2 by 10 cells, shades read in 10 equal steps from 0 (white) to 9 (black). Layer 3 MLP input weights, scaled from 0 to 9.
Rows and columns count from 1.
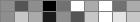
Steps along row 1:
up down up down down up down up down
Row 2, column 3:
3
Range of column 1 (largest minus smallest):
0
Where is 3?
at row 1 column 7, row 1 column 10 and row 2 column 3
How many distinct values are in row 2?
7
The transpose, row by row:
4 4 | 6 2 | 4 3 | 9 8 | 5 4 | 0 6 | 3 2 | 0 0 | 5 1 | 3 2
